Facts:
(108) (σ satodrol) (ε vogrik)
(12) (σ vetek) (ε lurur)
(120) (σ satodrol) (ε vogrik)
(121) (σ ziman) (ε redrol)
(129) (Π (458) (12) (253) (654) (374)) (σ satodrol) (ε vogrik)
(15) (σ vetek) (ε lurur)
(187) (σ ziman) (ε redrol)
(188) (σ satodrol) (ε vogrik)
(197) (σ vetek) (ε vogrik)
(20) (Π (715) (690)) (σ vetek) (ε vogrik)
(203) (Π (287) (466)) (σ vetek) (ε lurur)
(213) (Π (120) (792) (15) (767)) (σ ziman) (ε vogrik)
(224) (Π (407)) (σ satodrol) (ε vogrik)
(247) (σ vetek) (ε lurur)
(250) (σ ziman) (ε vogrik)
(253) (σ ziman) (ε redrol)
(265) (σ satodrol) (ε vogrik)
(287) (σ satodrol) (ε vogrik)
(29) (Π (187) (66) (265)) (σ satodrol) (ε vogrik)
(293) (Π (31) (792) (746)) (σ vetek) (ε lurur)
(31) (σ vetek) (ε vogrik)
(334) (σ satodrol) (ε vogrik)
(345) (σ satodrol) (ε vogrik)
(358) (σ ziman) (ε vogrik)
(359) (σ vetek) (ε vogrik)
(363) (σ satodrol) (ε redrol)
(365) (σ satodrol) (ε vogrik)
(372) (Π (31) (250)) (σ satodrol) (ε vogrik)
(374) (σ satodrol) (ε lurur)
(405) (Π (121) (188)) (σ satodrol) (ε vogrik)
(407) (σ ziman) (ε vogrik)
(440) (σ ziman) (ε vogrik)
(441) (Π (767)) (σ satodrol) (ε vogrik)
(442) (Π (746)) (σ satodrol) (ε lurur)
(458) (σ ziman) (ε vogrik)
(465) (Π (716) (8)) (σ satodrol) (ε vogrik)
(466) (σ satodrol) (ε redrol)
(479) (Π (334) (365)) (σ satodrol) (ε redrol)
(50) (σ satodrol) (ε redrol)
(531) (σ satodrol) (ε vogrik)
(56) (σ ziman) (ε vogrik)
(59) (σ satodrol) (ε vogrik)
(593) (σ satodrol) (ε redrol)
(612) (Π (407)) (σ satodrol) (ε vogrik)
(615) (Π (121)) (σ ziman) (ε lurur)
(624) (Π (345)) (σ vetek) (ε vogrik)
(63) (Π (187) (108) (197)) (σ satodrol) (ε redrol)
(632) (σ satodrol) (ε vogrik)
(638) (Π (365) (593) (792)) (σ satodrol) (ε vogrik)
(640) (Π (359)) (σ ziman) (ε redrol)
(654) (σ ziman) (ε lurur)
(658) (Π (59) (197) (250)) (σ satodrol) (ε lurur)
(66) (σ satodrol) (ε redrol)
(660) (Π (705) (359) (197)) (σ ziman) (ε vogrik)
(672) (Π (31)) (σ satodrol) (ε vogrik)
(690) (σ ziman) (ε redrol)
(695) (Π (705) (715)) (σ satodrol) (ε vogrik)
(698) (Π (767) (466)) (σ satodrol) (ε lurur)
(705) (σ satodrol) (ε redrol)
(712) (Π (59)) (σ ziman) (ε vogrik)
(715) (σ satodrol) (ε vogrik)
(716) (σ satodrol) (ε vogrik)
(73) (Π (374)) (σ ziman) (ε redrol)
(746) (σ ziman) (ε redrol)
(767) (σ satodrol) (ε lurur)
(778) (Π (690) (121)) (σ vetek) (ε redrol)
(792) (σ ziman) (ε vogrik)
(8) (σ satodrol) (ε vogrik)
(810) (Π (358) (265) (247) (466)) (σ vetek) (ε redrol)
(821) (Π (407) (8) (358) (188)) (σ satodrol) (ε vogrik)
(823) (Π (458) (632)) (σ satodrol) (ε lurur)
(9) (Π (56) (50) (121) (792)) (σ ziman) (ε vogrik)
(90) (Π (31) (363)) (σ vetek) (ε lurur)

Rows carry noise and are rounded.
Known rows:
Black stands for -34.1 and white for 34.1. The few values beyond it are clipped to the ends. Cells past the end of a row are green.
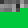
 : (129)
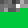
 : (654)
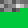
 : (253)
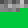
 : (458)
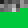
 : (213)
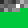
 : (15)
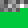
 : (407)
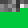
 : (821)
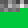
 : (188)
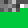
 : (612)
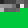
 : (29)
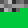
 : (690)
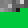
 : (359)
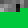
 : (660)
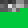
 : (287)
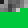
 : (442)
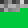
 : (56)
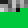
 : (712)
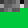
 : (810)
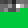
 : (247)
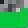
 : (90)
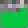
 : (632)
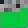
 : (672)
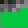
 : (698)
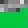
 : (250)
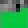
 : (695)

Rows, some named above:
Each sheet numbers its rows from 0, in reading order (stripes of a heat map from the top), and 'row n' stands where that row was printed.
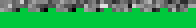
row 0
(359)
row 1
(640)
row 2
(640)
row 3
(187)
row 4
(405)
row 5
(705)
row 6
(615)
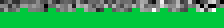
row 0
(615)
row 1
(695)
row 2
(9)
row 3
(63)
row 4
(73)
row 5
(334)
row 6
(715)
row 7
(624)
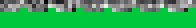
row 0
(120)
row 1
(465)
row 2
(712)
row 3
(358)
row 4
(197)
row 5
(265)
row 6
(59)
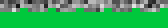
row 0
(638)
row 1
(9)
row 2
(593)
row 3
(363)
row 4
(188)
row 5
(479)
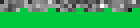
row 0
(90)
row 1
(31)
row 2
(778)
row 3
(466)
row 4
(359)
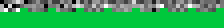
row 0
(345)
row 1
(20)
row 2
(716)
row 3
(407)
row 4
(792)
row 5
(66)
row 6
(407)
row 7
(73)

